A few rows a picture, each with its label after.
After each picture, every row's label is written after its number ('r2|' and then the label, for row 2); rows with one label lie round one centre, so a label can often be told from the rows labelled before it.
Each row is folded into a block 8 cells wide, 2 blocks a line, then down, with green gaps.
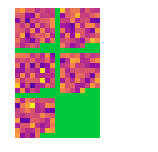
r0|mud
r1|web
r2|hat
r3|web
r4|web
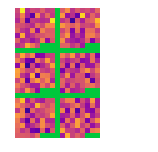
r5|mud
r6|mud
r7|mud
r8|hat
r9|mud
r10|hat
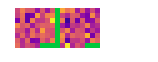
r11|mud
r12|hat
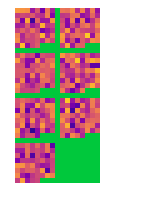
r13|hat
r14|hat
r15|mud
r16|web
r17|mud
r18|mud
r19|hat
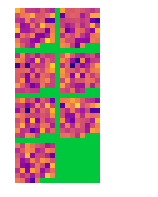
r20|web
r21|web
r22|mud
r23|mud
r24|mud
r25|web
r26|web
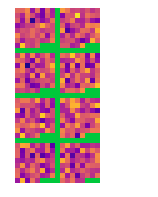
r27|hat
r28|web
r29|mud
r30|hat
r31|hat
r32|web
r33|hat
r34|mud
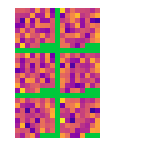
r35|hat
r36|web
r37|hat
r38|mud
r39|mud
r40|web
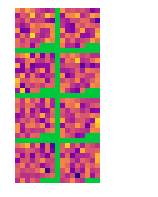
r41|web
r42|web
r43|hat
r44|web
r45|hat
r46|web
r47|hat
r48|mud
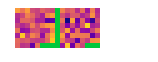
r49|web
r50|hat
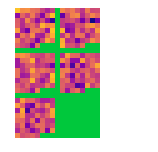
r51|web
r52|web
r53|web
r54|mud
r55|mud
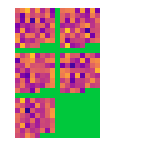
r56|hat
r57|hat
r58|web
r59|mud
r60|mud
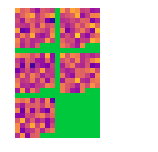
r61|web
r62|web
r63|hat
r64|web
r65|hat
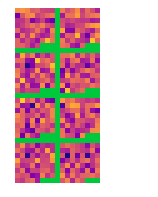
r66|web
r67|web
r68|mud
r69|hat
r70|mud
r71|web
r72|mud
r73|hat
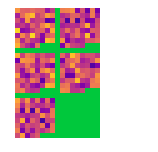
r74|web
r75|hat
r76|web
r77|web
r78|hat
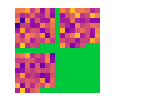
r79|hat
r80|web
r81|hat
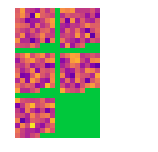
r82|mud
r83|hat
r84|web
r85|web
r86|web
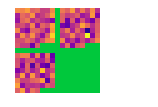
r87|web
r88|hat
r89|hat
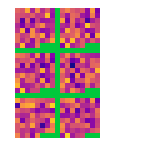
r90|hat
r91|hat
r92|hat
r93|mud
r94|web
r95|hat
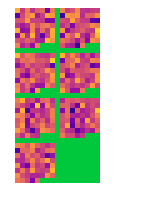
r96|web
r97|web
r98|web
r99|web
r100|mud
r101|mud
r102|web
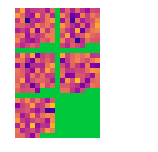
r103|mud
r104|mud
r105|mud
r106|web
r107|web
